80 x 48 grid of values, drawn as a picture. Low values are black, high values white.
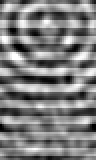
Horizontal stripes repeat 10 times down the table. Overall the values sit about 50% of the way up the scale. Concentric rings centre on the top middle. No overall slope runs across the table.
